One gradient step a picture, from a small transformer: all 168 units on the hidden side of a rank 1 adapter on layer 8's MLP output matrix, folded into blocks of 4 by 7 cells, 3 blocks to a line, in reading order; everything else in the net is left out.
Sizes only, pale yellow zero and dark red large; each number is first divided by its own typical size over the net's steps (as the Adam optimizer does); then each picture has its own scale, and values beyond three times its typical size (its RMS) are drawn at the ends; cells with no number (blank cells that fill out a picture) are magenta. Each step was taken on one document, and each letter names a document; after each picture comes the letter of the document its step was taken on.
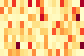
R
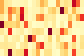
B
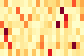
B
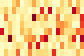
R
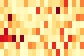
R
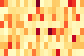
B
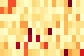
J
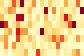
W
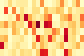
W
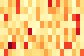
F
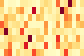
B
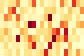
W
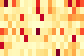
R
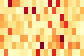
W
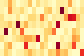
J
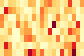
F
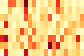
W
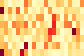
F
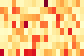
F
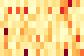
J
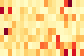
J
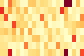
J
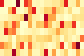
W
